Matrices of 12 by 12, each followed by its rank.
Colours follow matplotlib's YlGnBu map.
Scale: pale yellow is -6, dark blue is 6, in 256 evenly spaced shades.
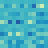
two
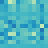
two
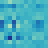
two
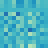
two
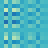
one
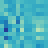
two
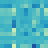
two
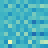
two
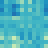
two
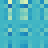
one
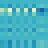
one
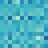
two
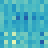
two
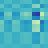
one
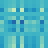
one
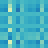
one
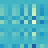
one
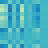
one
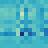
two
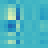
one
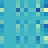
one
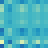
one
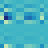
one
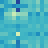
two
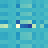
one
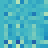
two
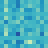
two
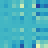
one
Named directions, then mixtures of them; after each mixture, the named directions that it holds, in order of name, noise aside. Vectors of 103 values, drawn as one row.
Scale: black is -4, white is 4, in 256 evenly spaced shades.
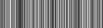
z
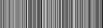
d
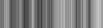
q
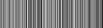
d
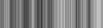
q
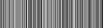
d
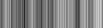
q, z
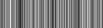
z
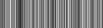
z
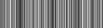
z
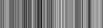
d, q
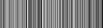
d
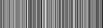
d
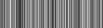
z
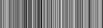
d, q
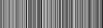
d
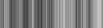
q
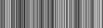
q, z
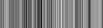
d, q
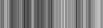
q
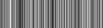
z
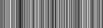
z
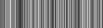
z
